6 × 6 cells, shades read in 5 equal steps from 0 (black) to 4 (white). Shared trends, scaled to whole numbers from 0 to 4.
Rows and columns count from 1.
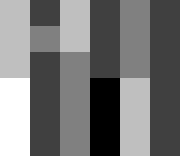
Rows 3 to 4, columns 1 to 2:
3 1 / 4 1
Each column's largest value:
4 2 3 1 3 1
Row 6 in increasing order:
0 1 1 2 3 4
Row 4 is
4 1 2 0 3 1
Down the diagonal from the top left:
3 2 2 0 3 1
